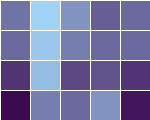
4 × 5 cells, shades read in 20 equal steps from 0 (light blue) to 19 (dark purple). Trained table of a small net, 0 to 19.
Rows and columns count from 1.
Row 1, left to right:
9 0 6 11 10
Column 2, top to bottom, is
0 1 2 8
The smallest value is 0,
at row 1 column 2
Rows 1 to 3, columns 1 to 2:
9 0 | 10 1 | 15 2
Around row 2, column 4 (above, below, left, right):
11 12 8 10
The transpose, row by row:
9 10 15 19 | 0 1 2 8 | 6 8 13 10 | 11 10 12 6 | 10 10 15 18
